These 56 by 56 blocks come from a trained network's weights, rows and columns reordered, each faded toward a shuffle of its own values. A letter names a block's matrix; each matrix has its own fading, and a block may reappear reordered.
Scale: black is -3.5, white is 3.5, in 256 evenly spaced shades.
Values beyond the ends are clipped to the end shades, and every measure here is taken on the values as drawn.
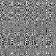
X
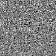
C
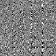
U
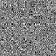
C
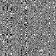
U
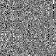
U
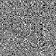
C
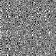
U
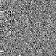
C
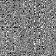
U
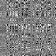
X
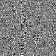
U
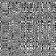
X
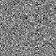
C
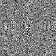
U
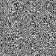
C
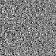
C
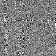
U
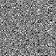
C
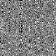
U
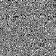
C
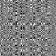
X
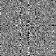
U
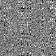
U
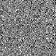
C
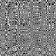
X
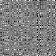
X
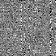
U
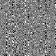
U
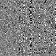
U
